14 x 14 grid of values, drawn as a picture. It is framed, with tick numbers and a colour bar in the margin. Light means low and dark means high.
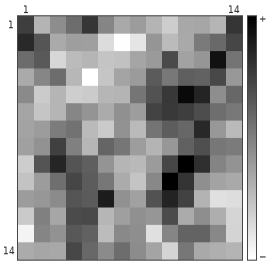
Odd rows or columns: none. Ninth with the lowest average: top middle. Ninth with the highest average: middle right.
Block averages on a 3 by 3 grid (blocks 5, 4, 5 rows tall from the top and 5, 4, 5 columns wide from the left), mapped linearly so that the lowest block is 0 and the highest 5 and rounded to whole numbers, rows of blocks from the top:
1 0 4 / 2 1 5 / 3 2 2
